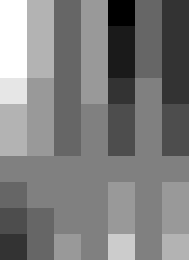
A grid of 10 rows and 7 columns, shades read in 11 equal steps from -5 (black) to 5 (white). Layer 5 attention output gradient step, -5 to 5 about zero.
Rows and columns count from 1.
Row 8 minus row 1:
-6 -2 1 -1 6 1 4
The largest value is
5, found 3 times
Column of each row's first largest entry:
1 1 1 1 1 1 1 5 5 5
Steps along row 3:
down down up down up down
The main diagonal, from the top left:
5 2 -1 1 -2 0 0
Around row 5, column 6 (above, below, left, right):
0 0 -2 -2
